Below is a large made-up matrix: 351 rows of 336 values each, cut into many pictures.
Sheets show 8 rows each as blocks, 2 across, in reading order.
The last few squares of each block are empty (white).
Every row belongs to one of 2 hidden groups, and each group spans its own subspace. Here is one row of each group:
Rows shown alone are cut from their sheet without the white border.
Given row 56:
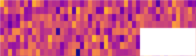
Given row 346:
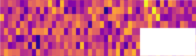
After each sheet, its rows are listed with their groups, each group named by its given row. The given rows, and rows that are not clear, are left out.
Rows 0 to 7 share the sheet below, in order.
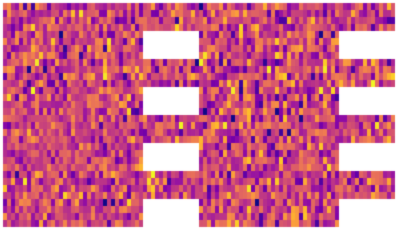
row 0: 56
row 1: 56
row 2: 346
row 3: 56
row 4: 346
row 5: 346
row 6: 346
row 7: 56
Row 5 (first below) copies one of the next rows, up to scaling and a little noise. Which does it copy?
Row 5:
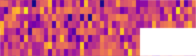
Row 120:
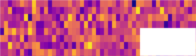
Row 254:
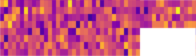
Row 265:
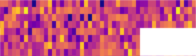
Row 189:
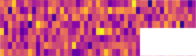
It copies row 265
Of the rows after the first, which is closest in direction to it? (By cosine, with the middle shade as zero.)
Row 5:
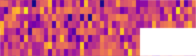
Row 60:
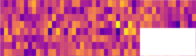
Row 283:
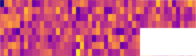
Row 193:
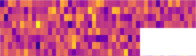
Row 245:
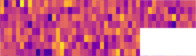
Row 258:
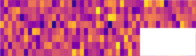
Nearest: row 258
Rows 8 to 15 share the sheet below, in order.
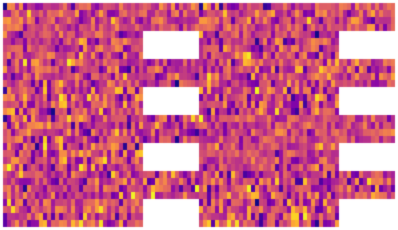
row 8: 56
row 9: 56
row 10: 56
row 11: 56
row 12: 56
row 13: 56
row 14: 346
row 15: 56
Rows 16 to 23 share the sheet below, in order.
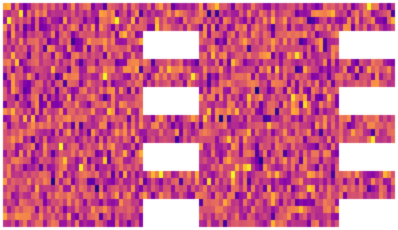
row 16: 346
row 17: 346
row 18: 346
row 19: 56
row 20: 56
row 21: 56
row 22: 346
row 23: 346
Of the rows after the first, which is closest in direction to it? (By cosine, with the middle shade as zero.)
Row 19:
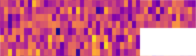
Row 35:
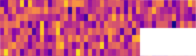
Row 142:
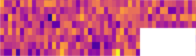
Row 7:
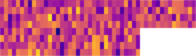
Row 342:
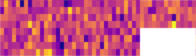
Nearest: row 7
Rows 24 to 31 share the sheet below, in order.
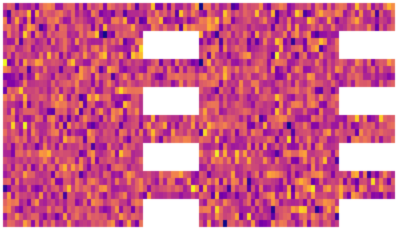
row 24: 346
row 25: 56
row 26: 56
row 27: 56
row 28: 346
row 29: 346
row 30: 346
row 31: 346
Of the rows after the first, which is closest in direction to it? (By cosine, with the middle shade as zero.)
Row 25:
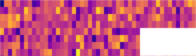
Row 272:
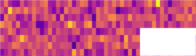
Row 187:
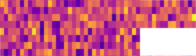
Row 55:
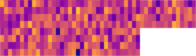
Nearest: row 272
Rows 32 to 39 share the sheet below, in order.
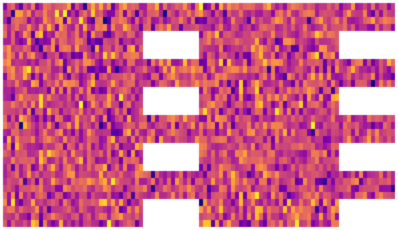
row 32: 346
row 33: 56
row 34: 346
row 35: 56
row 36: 346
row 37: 346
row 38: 346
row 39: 56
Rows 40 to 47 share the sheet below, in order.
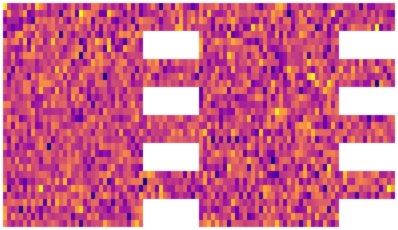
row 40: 56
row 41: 346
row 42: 346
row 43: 346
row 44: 346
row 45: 346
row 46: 346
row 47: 346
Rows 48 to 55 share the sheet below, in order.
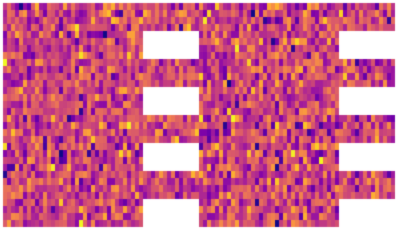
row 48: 346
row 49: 346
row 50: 56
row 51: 346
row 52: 56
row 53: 56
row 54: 56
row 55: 56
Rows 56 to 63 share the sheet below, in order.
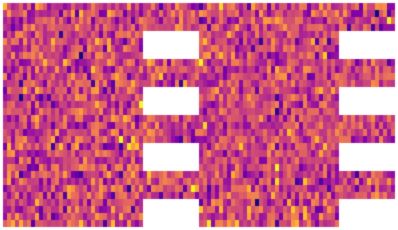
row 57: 346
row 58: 346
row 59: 56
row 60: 346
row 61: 346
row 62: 346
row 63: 56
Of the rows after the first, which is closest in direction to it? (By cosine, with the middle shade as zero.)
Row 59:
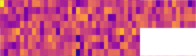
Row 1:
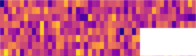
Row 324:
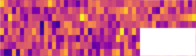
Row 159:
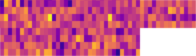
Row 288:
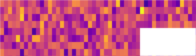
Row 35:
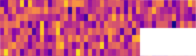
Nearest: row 324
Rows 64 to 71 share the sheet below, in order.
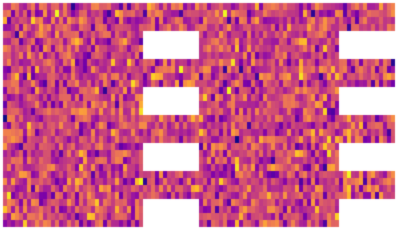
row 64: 346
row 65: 346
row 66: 346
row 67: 346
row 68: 56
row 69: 346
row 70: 346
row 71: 346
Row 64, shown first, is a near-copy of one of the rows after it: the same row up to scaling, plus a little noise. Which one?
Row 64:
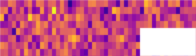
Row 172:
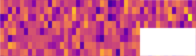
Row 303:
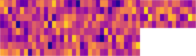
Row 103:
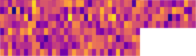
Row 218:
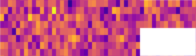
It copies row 218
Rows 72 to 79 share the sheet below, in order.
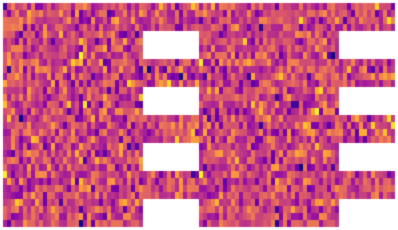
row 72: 56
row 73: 346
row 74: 346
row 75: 56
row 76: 346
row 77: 346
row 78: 56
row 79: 56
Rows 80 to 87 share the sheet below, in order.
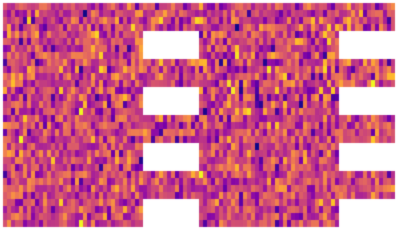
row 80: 346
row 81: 346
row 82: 56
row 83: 56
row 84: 346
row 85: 56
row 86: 56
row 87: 56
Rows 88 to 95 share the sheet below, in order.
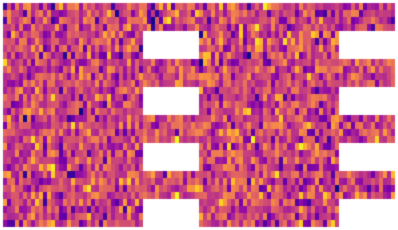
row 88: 346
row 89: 56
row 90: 56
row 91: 56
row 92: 56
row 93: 346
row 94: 56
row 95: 346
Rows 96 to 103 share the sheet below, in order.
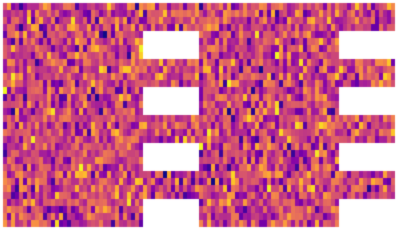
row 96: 346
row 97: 56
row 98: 56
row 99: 346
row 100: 346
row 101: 56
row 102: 346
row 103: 346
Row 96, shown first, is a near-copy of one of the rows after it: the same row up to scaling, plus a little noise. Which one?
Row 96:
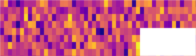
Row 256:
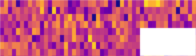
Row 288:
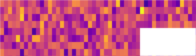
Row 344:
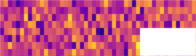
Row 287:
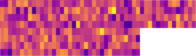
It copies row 344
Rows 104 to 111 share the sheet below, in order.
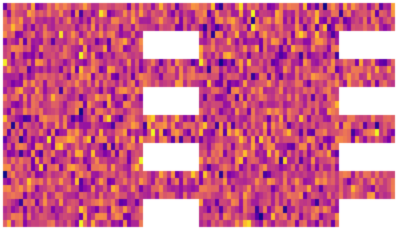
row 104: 56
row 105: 346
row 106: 56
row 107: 346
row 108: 346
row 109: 346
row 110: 56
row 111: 56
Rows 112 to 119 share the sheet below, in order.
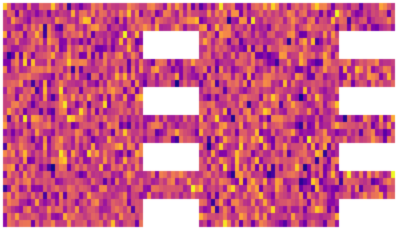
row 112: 56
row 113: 346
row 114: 56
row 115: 346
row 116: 56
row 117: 346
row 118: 346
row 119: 346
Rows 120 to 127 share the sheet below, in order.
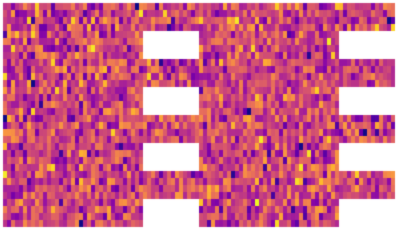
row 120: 346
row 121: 346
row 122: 346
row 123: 56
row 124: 56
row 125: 346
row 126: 56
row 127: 56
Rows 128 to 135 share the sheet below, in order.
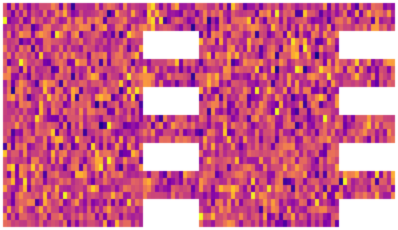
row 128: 346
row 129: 56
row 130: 346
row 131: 56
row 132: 56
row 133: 346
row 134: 346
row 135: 346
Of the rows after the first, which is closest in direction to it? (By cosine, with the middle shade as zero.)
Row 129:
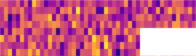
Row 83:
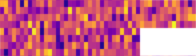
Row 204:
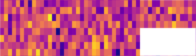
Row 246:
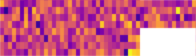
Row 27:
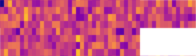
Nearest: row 204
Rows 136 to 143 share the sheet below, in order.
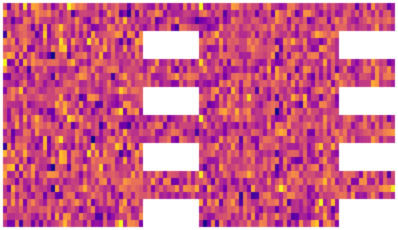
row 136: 56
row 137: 56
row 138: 56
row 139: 56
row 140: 56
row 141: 56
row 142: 56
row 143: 56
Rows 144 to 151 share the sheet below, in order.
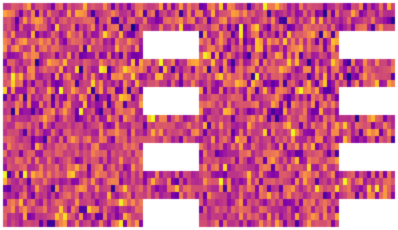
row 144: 346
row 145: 56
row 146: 56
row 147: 346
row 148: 346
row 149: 346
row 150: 56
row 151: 346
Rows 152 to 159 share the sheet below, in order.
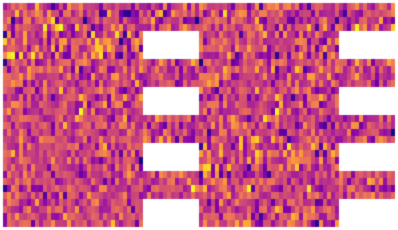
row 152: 56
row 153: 346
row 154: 56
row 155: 56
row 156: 346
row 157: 56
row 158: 346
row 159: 56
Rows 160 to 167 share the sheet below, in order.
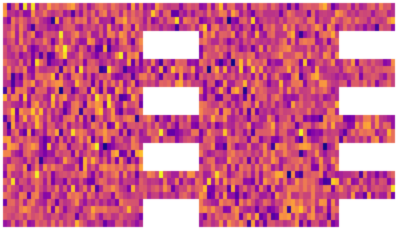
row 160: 56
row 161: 346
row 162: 56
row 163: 346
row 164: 346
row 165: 346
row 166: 346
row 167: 346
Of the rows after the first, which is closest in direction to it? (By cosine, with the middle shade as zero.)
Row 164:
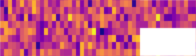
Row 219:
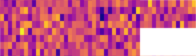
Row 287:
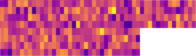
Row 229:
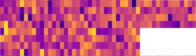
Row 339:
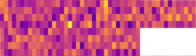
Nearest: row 229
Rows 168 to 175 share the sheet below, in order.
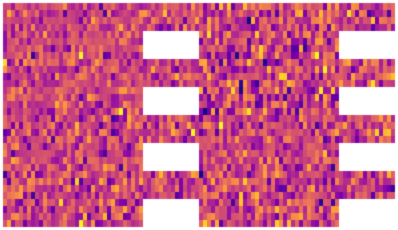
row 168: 346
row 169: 56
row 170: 56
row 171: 56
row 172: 346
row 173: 346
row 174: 56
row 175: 56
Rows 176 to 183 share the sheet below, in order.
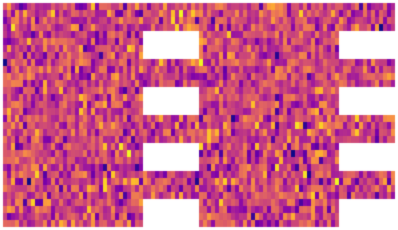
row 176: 346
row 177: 346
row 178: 56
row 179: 56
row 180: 346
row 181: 56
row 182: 346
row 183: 346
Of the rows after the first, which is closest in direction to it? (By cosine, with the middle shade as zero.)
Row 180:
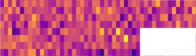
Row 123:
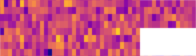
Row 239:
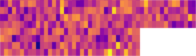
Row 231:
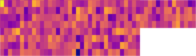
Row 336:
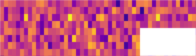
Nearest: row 336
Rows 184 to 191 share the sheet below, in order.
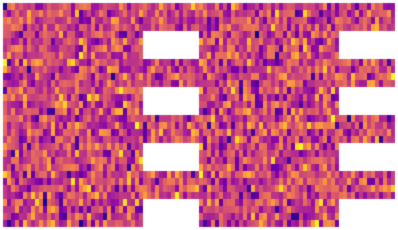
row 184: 56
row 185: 56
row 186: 56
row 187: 56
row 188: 346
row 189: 346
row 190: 56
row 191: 56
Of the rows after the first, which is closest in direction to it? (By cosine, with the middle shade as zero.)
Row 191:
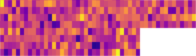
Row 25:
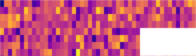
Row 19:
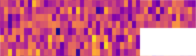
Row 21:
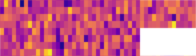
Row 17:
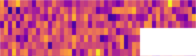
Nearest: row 17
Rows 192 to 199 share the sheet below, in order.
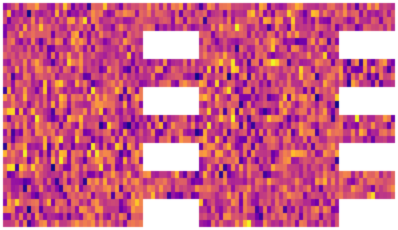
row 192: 346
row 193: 346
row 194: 56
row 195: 346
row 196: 56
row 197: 346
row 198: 346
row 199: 56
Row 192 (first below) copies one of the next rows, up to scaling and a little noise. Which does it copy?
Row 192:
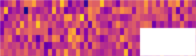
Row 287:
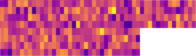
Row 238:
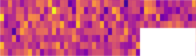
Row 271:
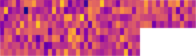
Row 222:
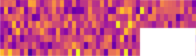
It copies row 271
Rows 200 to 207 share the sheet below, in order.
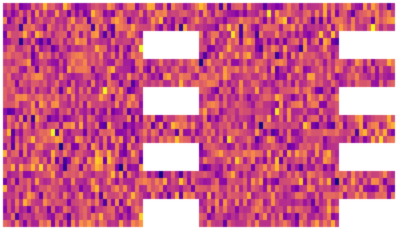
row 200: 346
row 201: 56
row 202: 346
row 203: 56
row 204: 56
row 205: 346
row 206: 346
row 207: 346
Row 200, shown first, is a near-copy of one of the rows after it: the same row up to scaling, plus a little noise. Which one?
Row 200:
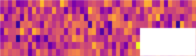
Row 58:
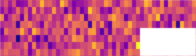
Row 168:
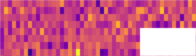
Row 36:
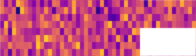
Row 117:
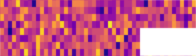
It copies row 58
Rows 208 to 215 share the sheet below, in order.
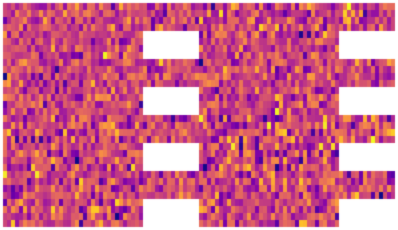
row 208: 346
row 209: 346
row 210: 346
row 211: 56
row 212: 346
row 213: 56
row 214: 56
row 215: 346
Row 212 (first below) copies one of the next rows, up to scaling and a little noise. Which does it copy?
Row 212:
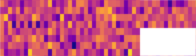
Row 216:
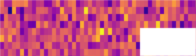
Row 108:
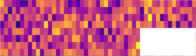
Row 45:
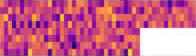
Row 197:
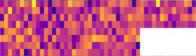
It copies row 45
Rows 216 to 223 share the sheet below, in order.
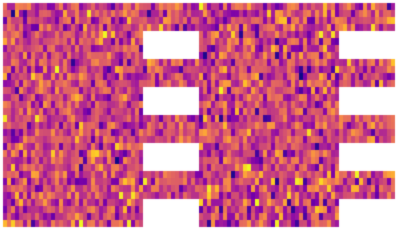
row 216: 346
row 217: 56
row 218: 346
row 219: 346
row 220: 56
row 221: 56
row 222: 346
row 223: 56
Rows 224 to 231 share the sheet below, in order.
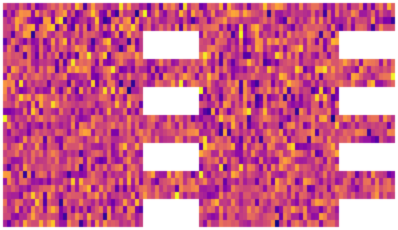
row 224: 346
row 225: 56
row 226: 346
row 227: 56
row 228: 56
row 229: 346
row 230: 56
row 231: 56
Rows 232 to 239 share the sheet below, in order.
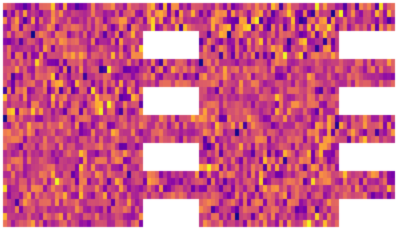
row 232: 346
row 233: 346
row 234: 56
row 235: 56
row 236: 56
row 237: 346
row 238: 346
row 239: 346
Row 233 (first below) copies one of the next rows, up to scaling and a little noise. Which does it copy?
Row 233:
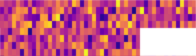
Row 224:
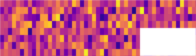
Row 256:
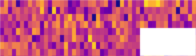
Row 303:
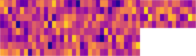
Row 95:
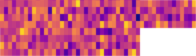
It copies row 224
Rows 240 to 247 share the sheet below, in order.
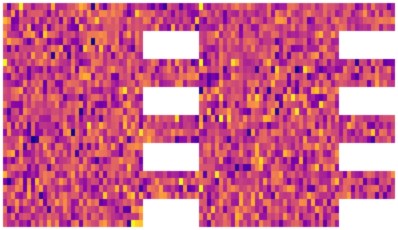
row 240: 346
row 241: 56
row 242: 56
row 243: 56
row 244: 346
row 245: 56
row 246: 346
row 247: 346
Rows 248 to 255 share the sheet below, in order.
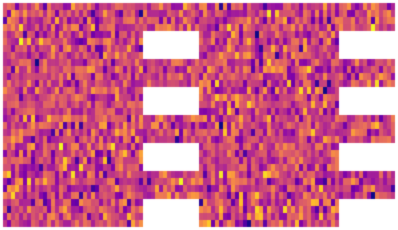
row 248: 346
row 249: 56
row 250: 346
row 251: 346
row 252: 56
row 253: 346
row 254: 346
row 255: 56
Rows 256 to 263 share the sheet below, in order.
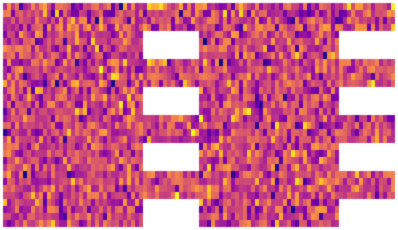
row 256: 346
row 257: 346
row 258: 346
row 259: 56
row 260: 346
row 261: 56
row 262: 56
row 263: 56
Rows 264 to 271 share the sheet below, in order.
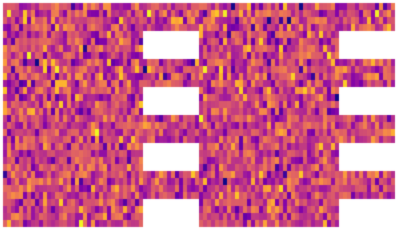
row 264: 346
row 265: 346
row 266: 346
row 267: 346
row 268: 346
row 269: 56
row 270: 56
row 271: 346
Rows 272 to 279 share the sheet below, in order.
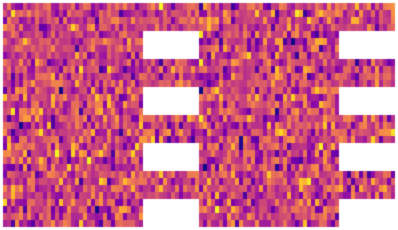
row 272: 346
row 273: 56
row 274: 56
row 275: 56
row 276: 346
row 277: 56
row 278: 56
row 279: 346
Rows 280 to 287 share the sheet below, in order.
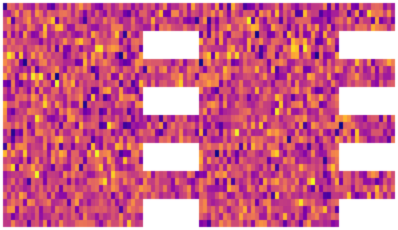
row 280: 56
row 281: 56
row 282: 346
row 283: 56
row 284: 56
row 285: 346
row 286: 346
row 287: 346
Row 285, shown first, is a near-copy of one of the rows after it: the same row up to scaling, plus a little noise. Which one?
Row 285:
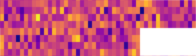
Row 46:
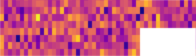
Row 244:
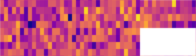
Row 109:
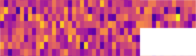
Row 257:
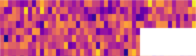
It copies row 46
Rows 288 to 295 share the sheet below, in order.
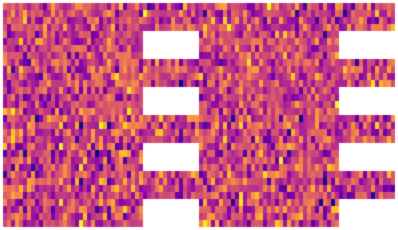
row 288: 346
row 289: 346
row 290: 346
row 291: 346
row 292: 56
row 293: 346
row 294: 56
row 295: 56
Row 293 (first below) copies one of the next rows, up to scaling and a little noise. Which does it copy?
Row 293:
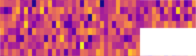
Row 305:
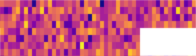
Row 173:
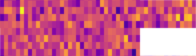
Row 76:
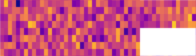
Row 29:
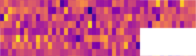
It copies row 305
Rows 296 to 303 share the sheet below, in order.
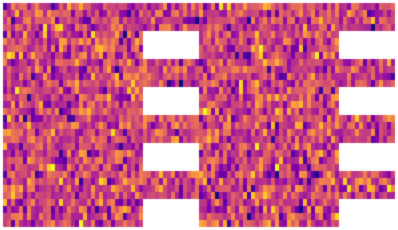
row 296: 56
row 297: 56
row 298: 346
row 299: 56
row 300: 56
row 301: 56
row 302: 56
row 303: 346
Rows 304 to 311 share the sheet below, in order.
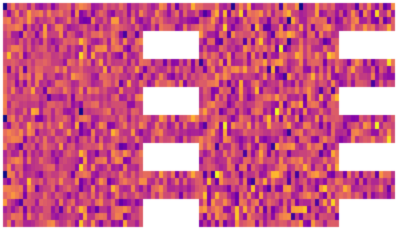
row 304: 56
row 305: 346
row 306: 346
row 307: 56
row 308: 56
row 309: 346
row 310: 56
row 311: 346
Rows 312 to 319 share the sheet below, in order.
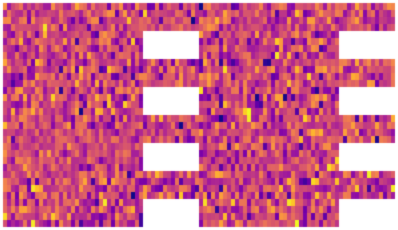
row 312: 346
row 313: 56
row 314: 56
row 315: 56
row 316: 346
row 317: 346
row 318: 346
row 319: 346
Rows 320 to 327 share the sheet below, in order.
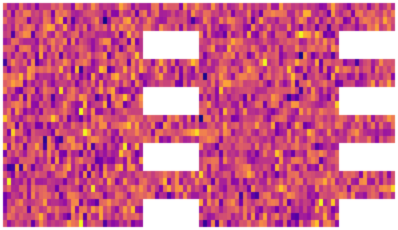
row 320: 346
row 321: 346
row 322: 56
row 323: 346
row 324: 56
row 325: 56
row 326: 346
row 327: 56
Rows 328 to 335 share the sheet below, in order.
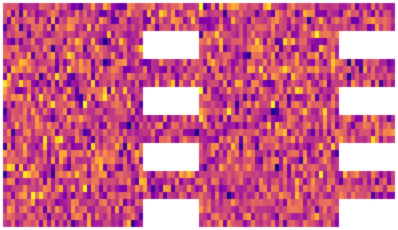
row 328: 346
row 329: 56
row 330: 346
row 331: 346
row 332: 56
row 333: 56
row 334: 346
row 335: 346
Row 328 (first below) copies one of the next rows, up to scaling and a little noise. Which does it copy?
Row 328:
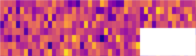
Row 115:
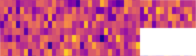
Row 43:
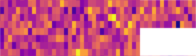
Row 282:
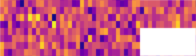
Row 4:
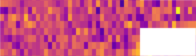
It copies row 115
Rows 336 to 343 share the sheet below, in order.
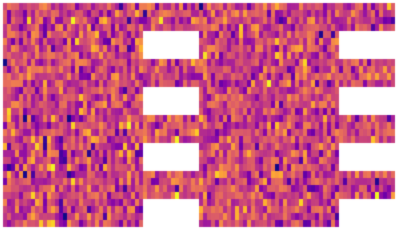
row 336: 346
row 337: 56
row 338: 56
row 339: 346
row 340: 56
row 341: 56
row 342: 56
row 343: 346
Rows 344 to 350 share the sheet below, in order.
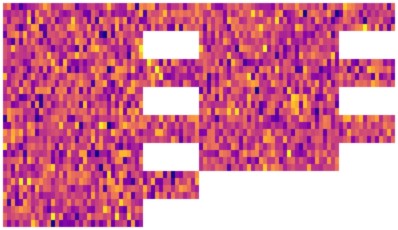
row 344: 346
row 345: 346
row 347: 56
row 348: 56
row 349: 346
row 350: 346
